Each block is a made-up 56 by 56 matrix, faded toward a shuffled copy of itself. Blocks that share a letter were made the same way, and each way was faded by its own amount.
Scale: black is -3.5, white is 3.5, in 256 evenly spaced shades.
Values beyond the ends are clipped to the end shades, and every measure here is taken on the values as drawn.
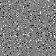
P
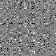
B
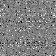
B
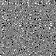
B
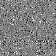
B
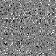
B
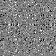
B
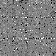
B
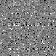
B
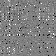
P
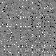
P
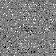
B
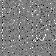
P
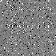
P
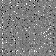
P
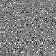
B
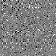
B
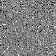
B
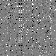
P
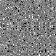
B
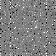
P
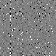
P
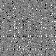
P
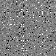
P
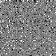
P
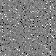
P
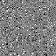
B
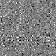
B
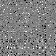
P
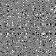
P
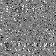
B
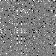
P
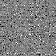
B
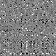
B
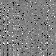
P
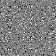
B
